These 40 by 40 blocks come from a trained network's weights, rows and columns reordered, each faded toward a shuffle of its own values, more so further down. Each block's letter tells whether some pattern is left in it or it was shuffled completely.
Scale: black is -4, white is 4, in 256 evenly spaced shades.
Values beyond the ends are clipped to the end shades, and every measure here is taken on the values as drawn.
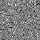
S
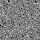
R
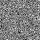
R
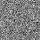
S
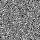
R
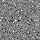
S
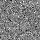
R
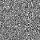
S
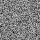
R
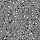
R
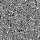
R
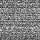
S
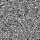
R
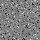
R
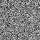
R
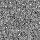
R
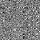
S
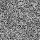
R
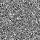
R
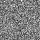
R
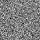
S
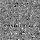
S
